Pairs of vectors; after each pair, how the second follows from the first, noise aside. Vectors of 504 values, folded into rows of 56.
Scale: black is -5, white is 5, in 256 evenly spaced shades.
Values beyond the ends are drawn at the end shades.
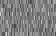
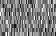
scaled up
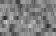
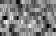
scaled up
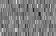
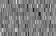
copied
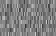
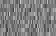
reversed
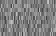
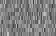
reversed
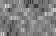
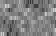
copied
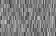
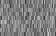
copied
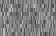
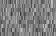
reversed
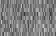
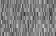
copied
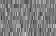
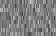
reversed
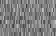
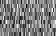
scaled up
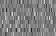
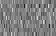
reversed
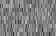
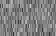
copied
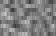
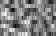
scaled up
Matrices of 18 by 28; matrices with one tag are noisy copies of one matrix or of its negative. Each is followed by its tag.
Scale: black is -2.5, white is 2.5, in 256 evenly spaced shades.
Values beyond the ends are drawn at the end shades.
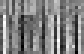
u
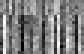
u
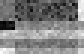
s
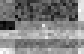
s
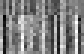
u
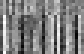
u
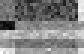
s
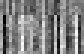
u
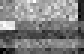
s
